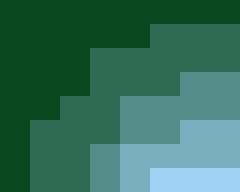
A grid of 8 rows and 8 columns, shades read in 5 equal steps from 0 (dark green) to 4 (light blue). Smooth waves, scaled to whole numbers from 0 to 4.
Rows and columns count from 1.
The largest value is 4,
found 3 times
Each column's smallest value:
0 0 0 0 0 0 0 0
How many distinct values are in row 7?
4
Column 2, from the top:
0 0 0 0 0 1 1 1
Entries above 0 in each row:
0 3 5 5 6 7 7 7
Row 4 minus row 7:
0 -1 -1 -1 -2 -2 -1 -1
